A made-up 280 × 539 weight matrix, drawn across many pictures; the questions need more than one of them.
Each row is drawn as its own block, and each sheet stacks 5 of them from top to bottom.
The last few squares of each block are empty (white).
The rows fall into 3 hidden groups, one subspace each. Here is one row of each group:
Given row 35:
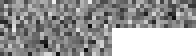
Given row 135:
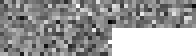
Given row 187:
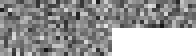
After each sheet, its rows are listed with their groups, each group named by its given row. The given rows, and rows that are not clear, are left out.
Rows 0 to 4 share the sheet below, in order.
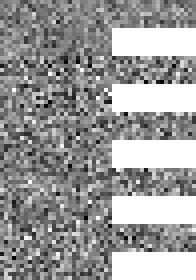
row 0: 135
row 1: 187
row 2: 35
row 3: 35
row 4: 35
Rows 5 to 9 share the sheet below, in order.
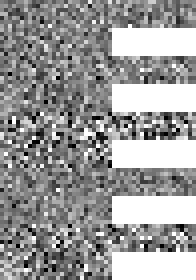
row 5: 35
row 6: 135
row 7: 135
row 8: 135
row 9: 135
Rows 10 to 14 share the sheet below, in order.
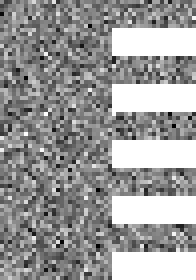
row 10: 35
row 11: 35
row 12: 35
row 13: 135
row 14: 135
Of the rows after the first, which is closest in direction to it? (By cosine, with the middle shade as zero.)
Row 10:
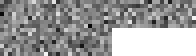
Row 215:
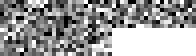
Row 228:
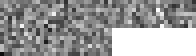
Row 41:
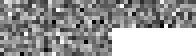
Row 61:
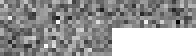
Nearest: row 215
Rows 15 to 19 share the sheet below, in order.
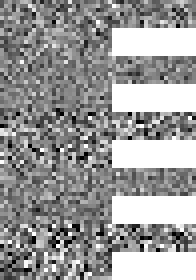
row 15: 135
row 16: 35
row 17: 35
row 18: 187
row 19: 135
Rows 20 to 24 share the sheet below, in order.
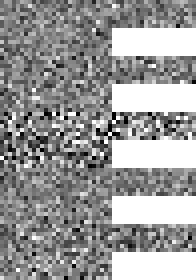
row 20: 135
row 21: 187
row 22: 35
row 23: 187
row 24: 187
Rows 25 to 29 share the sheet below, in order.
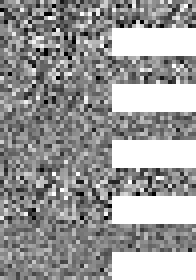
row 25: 187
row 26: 135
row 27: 35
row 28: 187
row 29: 35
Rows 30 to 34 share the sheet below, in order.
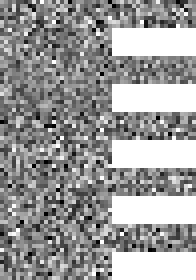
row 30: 135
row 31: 187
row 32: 187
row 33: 135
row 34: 187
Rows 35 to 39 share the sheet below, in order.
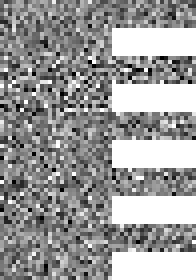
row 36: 35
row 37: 35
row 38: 35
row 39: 35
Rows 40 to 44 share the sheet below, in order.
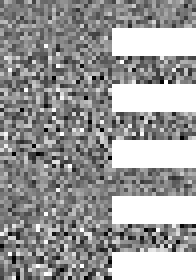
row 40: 35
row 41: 35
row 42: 187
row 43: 135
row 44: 187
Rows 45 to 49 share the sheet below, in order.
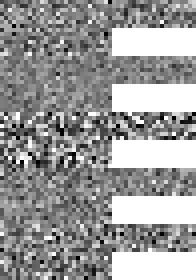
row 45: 35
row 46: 135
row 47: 35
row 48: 187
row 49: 187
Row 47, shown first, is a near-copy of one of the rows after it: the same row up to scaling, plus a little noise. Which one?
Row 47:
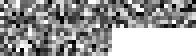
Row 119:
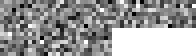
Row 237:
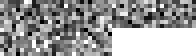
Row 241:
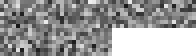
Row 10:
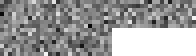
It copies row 241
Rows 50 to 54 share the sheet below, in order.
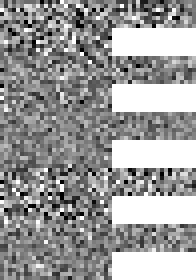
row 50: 187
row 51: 35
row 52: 187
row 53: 35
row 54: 187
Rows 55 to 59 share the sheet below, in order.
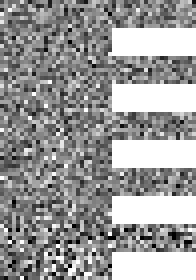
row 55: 35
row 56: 35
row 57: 135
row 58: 187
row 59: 135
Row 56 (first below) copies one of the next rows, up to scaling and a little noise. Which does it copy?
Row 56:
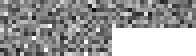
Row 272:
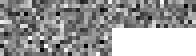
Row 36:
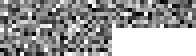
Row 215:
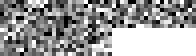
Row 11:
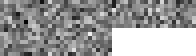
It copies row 36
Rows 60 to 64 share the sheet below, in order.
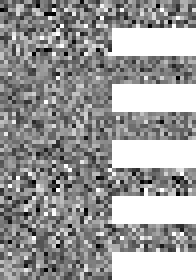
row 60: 187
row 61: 135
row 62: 187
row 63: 135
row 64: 135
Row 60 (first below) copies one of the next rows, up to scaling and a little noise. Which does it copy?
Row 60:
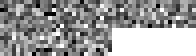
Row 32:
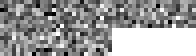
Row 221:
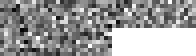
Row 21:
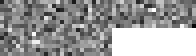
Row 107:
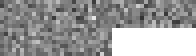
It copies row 32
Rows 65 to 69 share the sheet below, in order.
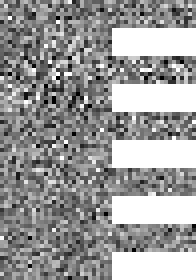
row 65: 135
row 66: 135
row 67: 187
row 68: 187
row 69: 35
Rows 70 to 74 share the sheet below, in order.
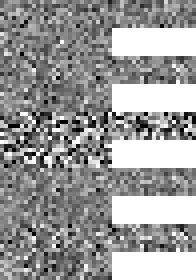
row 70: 35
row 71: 135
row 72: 35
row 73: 135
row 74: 135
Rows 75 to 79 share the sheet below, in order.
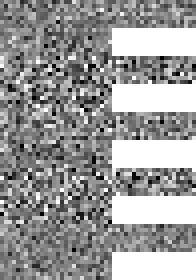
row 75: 135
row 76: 187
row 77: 187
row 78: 35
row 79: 187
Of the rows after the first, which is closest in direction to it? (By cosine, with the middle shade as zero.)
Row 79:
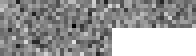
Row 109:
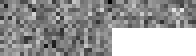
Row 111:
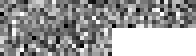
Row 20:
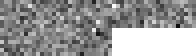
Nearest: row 111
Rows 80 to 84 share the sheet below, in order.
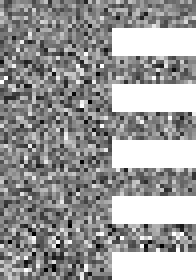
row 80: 35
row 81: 187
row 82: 35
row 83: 35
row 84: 135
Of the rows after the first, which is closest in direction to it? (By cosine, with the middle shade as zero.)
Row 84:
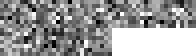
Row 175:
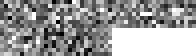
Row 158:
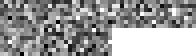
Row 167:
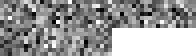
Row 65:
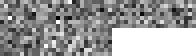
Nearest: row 175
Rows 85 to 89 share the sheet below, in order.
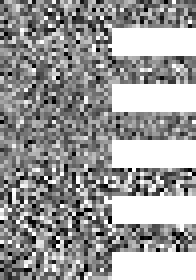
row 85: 187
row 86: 135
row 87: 187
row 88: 35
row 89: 135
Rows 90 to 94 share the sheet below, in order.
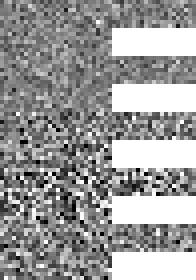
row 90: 135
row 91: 187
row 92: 187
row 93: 187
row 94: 187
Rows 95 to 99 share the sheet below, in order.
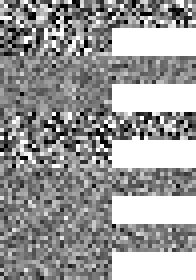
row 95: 135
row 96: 187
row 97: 187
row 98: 35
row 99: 35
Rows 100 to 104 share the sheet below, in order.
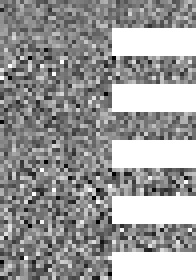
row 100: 187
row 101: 35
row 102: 187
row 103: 135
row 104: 35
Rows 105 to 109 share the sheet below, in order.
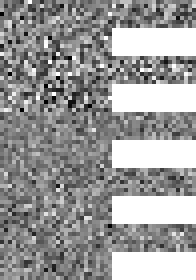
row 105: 35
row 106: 135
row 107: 187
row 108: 135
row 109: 135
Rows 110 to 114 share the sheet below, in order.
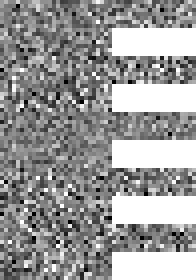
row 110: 187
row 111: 35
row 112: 187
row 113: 35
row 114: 135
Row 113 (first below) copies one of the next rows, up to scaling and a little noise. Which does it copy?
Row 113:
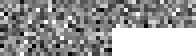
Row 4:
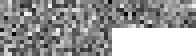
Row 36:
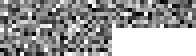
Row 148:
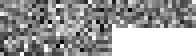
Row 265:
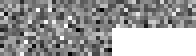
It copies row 265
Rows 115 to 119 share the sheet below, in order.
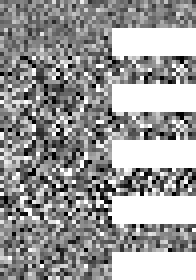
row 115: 35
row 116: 135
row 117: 135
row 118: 187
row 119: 35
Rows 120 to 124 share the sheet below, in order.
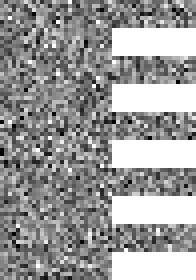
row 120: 135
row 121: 135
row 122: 35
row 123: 187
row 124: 187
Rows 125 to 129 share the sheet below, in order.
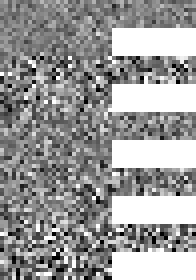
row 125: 135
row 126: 135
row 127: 35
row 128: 135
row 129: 187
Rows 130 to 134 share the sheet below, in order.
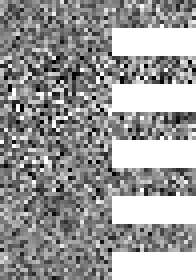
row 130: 35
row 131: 187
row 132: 35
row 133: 135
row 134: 187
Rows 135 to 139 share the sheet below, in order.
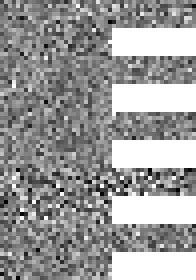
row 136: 35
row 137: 35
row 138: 187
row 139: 35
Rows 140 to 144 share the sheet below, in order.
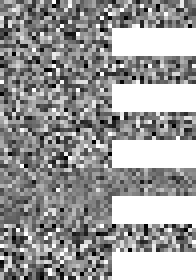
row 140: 187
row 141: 187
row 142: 135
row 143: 135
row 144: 35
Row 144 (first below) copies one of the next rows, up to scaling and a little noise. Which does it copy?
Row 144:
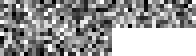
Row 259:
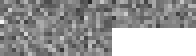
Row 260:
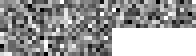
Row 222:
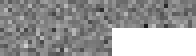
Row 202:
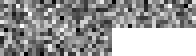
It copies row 202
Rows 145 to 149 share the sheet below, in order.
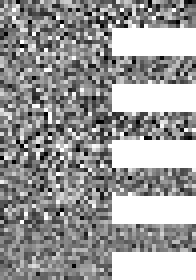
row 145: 187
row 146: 187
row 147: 35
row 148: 35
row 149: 187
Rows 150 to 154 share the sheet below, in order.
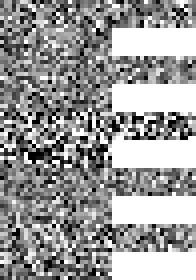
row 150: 135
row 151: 35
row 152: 187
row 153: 187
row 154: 187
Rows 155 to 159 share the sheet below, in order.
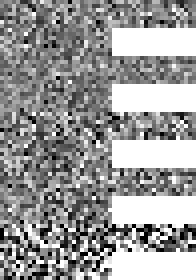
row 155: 135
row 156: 135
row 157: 135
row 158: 135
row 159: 35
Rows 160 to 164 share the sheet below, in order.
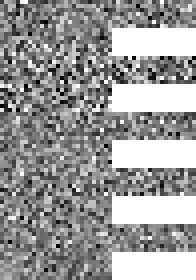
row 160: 35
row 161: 35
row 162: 187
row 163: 35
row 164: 135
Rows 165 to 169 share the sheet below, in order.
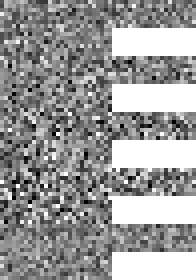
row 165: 35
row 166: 135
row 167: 135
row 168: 35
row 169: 35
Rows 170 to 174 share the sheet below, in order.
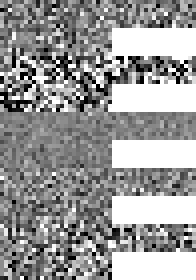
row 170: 187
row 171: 135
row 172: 35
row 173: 187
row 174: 135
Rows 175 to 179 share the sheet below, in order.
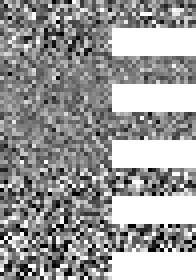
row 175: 135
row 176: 135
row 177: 187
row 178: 35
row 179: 35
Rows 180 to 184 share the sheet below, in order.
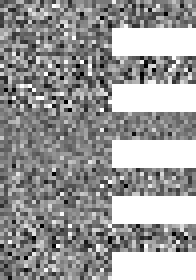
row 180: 187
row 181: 187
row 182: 187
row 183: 187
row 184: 135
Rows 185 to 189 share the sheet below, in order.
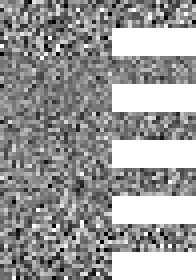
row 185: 35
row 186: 135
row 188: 187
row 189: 187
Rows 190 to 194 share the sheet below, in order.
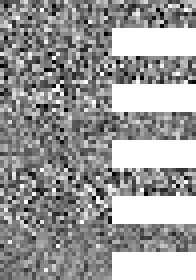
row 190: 35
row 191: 187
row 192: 135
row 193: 135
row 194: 135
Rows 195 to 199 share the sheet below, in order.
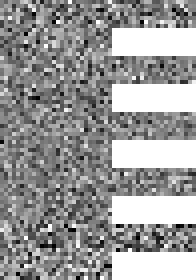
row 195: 135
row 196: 187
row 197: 35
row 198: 135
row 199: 35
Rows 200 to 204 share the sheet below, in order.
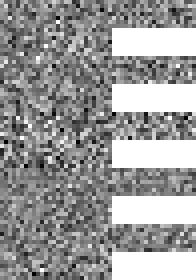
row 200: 135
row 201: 187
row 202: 35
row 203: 135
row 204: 187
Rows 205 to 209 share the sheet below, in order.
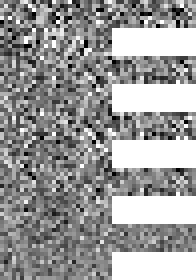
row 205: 135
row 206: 135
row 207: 135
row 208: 135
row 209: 187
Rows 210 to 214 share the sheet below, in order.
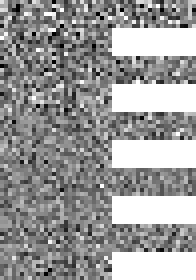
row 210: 187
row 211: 187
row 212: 187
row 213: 187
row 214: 187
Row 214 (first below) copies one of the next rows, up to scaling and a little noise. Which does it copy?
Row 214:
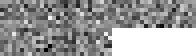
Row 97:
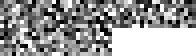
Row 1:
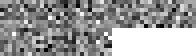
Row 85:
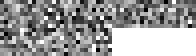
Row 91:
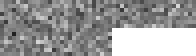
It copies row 1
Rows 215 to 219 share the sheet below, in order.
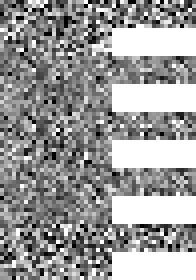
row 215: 35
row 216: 135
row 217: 135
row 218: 135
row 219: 187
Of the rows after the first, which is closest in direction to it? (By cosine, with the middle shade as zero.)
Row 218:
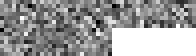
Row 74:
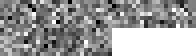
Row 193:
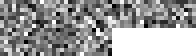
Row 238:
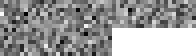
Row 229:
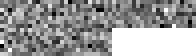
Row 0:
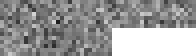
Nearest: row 193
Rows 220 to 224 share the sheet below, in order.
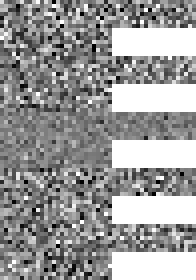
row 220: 187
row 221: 187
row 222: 35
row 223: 187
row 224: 135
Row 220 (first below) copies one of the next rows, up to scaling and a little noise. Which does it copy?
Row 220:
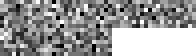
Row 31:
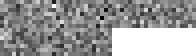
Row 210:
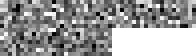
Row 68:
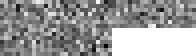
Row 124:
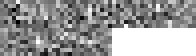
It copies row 31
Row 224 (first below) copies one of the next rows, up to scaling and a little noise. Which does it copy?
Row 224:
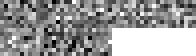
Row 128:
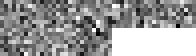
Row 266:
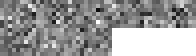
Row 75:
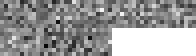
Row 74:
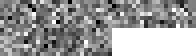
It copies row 75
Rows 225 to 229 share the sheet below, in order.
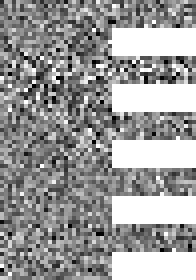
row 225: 135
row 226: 135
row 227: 135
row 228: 35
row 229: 35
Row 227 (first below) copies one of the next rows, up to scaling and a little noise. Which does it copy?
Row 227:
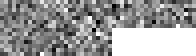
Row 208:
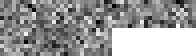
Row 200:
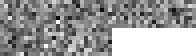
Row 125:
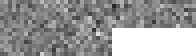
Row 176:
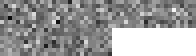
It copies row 125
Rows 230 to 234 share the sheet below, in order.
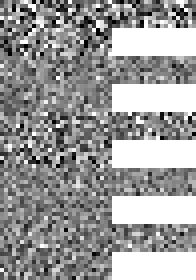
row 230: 135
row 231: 135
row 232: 35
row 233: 187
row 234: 35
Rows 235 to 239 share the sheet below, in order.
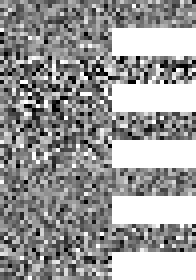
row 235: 35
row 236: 35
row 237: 35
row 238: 35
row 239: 35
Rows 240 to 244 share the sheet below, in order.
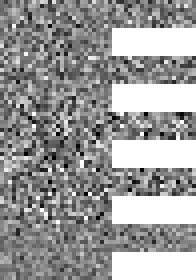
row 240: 35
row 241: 35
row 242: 135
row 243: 35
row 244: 187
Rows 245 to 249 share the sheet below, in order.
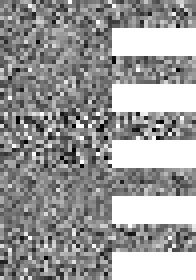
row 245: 135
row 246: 35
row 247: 187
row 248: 135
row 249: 35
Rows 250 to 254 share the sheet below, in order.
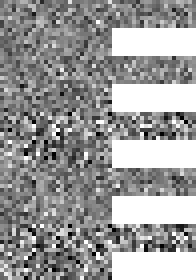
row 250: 135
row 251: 187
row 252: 135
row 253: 135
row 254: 135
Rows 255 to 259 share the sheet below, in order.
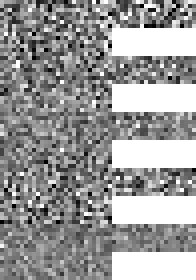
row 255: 187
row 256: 187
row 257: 35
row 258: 35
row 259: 35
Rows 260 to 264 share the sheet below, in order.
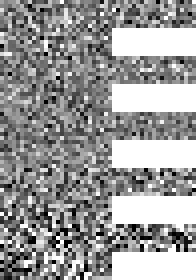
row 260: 35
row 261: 135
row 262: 187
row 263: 35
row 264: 135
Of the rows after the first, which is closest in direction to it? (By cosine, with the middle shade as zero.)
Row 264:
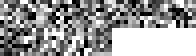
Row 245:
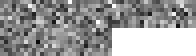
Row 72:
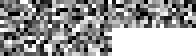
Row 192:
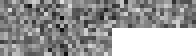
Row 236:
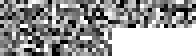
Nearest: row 245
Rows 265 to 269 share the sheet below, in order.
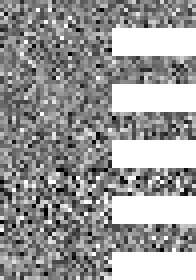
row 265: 35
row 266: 135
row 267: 135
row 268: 35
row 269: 187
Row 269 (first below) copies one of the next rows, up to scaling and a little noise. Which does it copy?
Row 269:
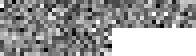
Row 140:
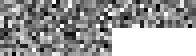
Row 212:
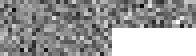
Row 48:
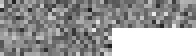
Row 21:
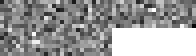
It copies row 48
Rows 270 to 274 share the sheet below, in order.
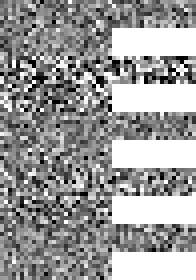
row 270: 135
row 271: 135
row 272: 35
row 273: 187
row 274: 187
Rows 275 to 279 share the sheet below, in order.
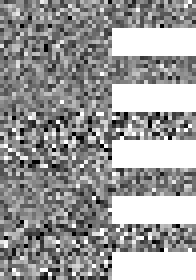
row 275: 35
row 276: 187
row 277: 187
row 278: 135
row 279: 35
